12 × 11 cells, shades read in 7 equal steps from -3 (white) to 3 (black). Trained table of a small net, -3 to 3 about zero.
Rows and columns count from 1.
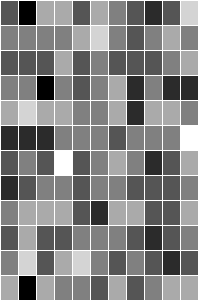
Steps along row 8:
down down same up down same up same same down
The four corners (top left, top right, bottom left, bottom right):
1 -2 -1 -1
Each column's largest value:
2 3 3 1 1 2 1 2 2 2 2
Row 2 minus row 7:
-1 0 -1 3 -2 -2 1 1 -2 -2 1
